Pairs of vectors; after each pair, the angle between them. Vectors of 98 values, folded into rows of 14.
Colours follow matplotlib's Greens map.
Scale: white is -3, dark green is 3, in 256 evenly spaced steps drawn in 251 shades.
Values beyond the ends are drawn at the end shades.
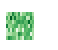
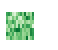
partly opposed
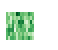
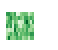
nearly opposite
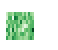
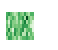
partly opposed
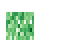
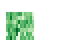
partly opposed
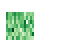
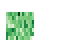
partly aligned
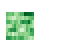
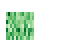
orthogonal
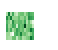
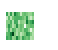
nearly opposite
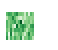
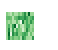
nearly opposite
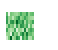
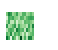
nearly opposite
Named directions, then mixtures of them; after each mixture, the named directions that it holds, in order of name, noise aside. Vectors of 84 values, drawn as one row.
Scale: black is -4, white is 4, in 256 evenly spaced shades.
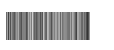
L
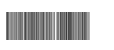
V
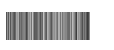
L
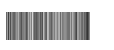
L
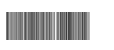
V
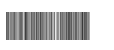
L, V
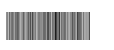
L, V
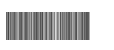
L, V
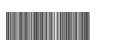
L, V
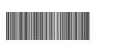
L, V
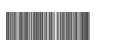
L, V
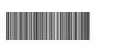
L, V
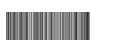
L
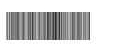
L, V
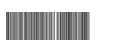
L, V
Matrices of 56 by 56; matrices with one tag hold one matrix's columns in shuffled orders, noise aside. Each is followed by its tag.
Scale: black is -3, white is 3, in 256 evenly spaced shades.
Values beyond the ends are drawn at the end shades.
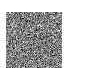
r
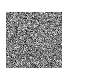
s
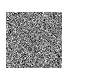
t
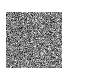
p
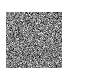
s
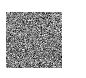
s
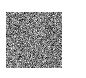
p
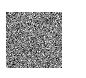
r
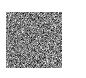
t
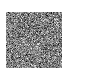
p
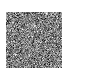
r
